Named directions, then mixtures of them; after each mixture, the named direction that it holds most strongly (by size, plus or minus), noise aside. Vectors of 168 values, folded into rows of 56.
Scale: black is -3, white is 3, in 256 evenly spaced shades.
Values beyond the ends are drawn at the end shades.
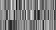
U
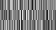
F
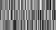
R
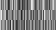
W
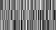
R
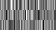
U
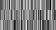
R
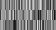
R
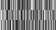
W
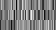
U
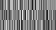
F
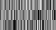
R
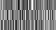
F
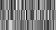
U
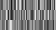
U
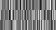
R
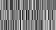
F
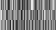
W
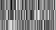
U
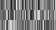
U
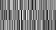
F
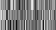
W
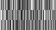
W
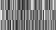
W
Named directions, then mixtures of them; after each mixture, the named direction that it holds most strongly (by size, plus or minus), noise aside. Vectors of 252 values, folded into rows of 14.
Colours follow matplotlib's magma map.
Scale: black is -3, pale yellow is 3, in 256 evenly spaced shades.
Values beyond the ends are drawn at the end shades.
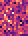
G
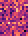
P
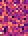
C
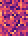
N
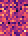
P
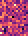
C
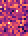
C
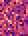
G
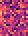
N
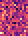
P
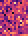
G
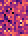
G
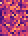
N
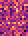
P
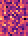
N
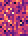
G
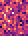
G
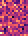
C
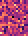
C
